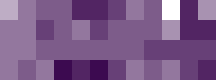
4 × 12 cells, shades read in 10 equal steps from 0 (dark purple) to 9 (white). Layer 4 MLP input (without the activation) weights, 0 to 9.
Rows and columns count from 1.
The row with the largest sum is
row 1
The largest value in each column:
6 4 4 3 4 3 3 4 3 9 2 5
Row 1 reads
6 4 3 3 1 1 2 4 3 9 1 5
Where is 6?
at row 1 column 1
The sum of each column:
18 15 12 9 9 6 10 14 11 20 6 9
